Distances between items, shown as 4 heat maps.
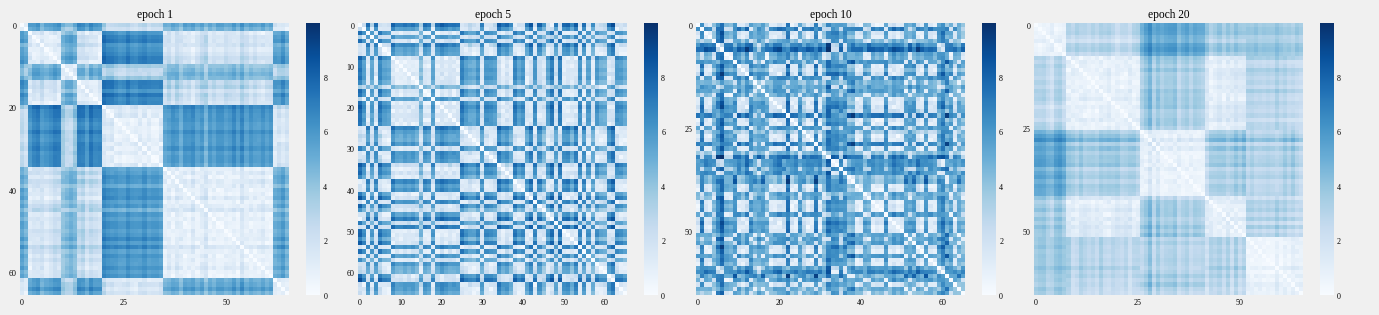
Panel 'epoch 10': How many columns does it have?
66
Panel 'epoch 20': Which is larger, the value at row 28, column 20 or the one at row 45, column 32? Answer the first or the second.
the first
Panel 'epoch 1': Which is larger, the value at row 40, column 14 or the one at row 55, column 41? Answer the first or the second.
the first
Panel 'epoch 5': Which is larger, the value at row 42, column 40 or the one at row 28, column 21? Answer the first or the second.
the first
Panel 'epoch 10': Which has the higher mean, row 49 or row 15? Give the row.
15
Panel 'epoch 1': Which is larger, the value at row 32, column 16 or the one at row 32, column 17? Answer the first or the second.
the second
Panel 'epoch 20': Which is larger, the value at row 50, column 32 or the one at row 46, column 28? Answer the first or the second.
the second
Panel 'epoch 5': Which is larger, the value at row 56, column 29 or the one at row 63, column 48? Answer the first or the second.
the second
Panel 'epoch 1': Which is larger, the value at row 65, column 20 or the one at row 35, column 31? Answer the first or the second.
the second
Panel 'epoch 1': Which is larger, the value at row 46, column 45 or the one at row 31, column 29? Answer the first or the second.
the first
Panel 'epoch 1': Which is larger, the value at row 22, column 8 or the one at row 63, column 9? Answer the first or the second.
the first
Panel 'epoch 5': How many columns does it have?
66
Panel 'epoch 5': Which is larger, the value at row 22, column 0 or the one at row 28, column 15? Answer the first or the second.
the first
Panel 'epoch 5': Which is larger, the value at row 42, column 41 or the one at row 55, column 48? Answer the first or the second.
the second
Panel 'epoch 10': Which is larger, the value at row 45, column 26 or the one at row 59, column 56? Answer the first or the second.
the second
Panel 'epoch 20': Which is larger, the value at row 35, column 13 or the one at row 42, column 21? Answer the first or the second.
the first
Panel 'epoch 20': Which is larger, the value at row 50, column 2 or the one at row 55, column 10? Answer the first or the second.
the first
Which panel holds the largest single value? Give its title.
epoch 10
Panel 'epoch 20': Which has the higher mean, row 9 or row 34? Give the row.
34
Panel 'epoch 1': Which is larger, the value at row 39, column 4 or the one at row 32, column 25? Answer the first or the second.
the first
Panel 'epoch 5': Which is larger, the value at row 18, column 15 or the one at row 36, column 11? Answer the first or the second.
the first
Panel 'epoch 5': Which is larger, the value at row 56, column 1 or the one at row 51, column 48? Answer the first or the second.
the second
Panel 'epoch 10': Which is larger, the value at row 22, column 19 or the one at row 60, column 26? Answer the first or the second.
the first
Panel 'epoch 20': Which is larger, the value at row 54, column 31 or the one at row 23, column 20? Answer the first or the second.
the first
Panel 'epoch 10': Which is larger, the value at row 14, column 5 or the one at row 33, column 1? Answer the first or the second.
the second
